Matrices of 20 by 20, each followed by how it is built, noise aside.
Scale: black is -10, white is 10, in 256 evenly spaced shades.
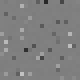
sparse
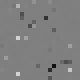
sparse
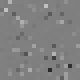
sparse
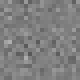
low rank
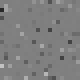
sparse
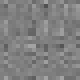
low rank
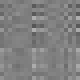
low rank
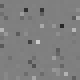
sparse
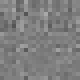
low rank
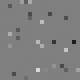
sparse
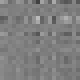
low rank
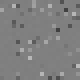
sparse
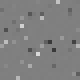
sparse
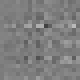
low rank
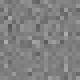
low rank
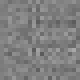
low rank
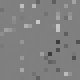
sparse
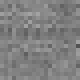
low rank
